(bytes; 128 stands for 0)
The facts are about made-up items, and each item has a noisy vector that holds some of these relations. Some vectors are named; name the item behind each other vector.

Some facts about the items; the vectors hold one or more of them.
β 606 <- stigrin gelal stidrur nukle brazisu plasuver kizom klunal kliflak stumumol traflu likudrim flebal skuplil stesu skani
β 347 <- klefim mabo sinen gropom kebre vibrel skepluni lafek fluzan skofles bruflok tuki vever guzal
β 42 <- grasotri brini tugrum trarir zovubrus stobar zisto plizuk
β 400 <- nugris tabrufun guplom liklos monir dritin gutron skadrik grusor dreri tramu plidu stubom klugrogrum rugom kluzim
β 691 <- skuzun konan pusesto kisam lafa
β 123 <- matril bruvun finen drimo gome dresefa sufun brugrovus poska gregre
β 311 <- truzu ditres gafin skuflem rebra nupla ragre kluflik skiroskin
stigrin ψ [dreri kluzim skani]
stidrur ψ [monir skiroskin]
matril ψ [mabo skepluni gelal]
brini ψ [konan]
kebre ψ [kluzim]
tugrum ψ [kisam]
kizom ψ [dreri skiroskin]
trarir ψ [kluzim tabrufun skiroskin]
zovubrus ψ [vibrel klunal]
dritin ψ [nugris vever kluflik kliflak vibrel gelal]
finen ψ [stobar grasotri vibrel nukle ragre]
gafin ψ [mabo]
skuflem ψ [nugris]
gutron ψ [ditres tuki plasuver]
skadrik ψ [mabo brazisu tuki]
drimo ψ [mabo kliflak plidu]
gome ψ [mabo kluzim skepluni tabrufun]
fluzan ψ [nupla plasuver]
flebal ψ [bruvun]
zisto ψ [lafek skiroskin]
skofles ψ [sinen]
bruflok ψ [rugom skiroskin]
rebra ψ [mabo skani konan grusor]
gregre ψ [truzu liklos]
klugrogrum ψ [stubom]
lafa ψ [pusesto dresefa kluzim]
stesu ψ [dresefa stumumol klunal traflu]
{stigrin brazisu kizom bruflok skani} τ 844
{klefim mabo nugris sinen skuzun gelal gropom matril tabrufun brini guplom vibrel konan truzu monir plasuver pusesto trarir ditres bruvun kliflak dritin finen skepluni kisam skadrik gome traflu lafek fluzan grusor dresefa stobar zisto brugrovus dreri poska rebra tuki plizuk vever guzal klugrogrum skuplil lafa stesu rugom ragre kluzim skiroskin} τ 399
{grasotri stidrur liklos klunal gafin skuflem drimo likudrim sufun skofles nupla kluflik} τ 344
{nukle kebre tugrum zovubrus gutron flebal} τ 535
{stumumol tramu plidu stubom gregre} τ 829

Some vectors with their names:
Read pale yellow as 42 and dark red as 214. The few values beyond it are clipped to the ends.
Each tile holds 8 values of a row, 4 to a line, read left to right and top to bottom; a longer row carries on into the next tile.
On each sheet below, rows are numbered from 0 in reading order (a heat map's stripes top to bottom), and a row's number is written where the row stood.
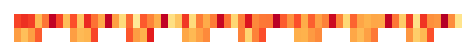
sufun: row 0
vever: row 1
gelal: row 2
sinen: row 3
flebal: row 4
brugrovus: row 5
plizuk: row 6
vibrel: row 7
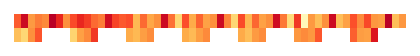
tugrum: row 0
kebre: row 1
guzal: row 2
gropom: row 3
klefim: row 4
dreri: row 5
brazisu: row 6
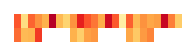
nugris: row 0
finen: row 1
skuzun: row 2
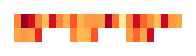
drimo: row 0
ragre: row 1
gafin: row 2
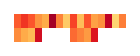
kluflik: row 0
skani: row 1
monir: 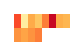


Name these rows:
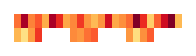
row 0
zovubrus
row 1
kizom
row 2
gregre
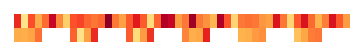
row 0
dresefa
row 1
nukle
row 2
stubom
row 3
skuflem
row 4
fluzan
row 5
bruflok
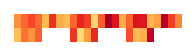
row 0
gome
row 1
stumumol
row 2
plidu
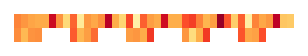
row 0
klugrogrum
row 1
traflu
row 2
konan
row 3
grasotri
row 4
plasuver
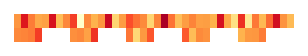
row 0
stigrin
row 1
kluzim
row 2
liklos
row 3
stesu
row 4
lafek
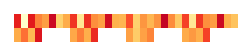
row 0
mabo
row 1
skepluni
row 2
kisam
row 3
tuki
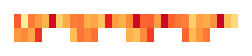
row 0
grusor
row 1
trarir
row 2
gutron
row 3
skuplil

